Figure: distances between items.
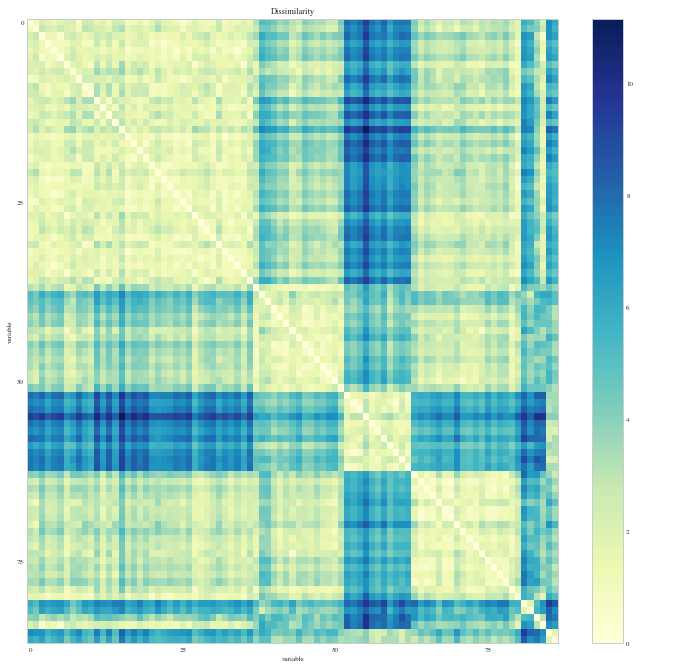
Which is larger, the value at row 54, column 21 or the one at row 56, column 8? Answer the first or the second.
the second
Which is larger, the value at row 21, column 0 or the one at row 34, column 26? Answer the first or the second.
the first
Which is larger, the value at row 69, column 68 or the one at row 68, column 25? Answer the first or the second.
the second
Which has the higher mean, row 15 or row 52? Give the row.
52
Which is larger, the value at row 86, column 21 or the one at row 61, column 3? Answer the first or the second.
the second
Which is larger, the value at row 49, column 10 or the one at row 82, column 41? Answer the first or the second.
the second
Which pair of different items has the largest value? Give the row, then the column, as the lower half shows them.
55, 15
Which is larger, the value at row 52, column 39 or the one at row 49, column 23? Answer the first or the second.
the first
